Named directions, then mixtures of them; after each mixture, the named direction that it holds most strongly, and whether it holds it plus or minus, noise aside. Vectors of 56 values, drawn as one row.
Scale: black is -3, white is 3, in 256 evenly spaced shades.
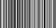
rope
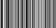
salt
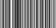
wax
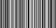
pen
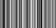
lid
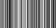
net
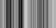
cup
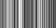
cup, minus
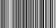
net, minus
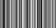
lid, plus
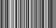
pen, plus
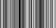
salt, minus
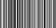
rope, plus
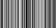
salt, plus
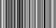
rope, plus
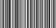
wax, plus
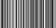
rope, minus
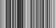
cup, plus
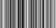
lid, minus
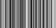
lid, minus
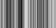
cup, plus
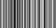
rope, plus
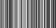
net, plus
